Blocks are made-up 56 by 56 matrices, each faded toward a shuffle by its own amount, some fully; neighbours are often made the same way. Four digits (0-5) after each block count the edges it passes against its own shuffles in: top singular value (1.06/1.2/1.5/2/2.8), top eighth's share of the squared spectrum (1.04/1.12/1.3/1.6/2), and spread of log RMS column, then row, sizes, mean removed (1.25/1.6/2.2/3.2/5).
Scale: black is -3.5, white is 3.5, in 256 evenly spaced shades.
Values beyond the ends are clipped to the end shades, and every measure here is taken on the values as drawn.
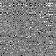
4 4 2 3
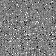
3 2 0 1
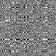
4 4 2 3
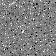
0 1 0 0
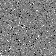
0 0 0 0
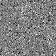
0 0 0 0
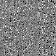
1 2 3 0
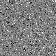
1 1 0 0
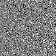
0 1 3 0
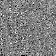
1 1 2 0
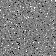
0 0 0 0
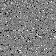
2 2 0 2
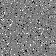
1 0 0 0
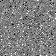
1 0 0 0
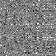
3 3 1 2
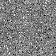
2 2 0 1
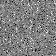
0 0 0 0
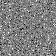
0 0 0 0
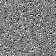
2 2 0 0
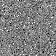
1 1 0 0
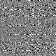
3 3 0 3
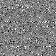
2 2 0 2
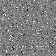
0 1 0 0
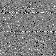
2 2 0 2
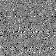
2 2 0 2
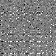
4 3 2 2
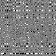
4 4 2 3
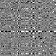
4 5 2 3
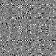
4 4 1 2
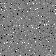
1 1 0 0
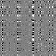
5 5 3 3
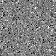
3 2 1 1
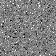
1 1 0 0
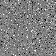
2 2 1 0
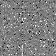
2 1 1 0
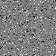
2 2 1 0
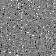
2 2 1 0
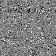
2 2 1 1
